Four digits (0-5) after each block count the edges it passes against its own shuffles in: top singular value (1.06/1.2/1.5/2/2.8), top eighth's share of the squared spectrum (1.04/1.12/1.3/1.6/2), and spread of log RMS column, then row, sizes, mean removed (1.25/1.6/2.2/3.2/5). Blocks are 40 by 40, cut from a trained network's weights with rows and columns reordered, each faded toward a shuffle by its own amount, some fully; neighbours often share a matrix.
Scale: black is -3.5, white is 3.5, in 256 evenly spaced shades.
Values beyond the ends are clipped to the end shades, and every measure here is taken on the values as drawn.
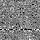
3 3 0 2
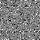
2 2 0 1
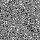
0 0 0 0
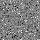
0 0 0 0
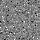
1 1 0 0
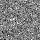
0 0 0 0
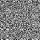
3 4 0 2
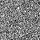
0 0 0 0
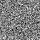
0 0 0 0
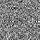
3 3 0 1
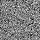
1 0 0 0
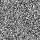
1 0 0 0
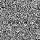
2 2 0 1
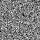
0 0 0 0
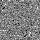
0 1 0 1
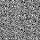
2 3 0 1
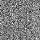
1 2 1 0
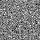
0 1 0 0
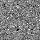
1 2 0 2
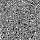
1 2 1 0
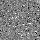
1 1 0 0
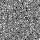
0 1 0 0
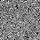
1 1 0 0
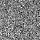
1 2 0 0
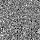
1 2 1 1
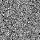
1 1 0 0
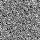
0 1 0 0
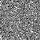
1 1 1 0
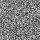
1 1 0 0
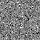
1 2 1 0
